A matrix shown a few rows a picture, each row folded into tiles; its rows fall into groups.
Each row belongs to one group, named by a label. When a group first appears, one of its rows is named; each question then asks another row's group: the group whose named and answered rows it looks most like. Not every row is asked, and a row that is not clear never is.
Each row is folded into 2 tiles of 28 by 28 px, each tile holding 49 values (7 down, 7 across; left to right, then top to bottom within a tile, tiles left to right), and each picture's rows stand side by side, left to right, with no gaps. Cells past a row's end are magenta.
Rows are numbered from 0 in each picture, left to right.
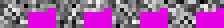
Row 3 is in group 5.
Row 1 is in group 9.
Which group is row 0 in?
9
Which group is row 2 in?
9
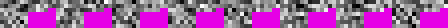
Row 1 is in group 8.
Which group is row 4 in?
9
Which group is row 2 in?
9
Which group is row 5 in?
8
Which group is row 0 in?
5
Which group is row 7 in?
9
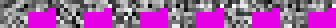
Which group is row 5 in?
8
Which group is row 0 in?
5
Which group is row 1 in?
9
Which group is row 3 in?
8
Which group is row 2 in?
9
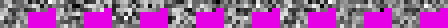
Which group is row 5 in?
8
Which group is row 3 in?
5
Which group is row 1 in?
8
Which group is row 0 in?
8
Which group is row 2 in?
9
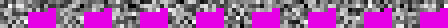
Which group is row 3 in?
5
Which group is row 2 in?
8
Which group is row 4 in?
9
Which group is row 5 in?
9
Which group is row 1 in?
5
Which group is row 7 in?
8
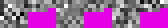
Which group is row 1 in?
5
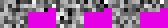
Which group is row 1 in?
8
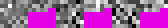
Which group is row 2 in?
9
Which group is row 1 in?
9
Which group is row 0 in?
5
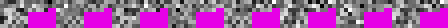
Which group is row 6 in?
9
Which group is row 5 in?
8
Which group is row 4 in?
5
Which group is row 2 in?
5
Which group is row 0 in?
5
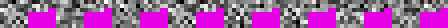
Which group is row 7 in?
5
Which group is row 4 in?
9
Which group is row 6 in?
8
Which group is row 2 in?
9
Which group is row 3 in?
5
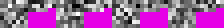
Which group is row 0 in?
5
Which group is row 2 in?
9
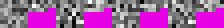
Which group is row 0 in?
5
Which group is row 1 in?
9
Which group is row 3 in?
9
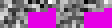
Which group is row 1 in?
8
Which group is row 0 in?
8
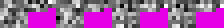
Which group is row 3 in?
8
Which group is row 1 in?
5
